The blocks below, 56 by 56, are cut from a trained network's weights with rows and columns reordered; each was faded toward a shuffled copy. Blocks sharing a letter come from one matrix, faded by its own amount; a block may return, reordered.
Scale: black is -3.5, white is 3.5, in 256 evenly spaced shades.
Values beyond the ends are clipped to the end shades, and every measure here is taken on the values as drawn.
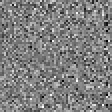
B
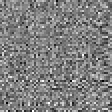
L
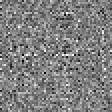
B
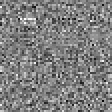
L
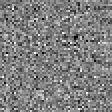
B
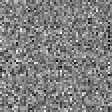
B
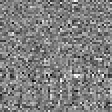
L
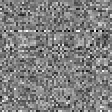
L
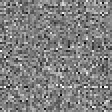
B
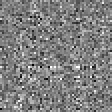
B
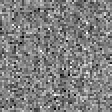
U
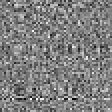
L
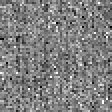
U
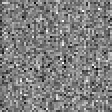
U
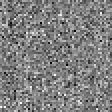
U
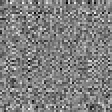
L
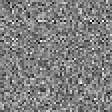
L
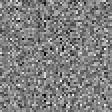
B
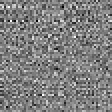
L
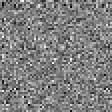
B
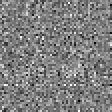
B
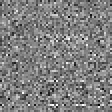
B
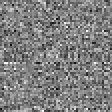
L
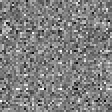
B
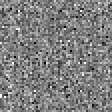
U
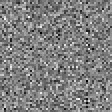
B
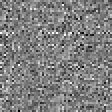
B
